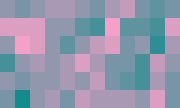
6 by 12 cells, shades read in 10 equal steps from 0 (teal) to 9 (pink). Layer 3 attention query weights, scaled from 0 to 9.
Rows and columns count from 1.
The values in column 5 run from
3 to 6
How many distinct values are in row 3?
8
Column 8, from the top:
6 9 8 4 4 6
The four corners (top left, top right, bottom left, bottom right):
5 4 4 4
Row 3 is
5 9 8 5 3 5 7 8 4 5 1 6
